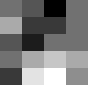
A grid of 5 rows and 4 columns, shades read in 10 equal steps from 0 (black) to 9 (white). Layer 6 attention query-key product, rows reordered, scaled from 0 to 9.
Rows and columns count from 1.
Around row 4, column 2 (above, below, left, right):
1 8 4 7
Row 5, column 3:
9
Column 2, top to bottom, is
3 2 1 6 8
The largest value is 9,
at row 5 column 3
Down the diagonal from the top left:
4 2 4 6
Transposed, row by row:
4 6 3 4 2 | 3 2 1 6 8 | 0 2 4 7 9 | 4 4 4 6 5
